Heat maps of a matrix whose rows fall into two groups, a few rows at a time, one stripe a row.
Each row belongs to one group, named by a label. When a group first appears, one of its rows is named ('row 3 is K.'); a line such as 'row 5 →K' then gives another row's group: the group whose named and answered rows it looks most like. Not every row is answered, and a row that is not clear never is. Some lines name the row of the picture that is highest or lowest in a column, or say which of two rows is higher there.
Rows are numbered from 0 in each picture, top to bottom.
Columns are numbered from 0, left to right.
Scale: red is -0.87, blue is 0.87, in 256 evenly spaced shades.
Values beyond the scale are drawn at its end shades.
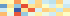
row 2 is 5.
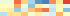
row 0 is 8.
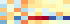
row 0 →5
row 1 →5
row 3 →5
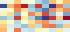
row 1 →5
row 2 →8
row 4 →8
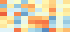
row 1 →5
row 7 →8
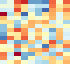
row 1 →8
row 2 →8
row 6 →5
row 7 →5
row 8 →5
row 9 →5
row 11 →8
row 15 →8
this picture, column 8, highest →10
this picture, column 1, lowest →9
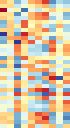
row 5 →5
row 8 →5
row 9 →5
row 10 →5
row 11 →8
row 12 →8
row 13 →8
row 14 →5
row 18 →8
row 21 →5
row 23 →8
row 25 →8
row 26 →8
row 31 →5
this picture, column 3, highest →2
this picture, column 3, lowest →8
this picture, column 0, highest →8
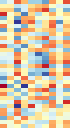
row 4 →5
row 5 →5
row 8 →8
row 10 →8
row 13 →8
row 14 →8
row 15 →8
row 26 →5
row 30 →8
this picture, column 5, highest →13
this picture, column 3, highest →21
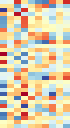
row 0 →8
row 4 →5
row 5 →5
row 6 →5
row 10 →8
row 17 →5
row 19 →8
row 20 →5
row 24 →5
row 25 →5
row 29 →5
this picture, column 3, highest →26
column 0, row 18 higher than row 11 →Yes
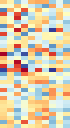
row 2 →5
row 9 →5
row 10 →8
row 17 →5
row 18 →5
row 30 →5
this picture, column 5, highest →13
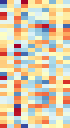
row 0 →5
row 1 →5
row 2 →8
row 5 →8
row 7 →8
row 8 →8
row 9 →8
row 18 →5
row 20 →8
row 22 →8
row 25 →8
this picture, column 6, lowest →6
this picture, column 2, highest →26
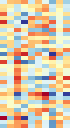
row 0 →5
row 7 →8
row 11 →5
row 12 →8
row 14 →5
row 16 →8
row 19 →8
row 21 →8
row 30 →5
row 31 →5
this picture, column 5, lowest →23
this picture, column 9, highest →23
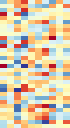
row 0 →5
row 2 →5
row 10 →5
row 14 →5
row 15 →5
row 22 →5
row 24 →8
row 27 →5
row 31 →5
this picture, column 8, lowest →0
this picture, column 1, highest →16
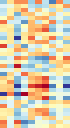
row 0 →5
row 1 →8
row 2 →5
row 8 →5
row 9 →5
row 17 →8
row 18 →5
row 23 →5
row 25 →8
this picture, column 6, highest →14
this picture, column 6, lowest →21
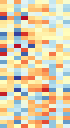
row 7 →5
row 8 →5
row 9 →5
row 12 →5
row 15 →5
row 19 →5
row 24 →8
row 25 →5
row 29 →8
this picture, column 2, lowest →11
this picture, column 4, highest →11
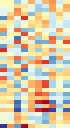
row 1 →8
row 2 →8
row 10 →8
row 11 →5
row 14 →5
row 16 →5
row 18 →8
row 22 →5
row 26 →5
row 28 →8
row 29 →8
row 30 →8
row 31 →5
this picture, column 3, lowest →31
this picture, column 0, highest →31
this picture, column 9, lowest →10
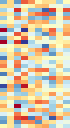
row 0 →5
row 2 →8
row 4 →8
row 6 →5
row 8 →8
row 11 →8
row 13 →5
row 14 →5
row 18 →5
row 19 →8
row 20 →5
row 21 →5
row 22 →5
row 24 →5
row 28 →8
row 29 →5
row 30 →5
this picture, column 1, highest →7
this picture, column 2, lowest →26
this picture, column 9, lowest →2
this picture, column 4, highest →29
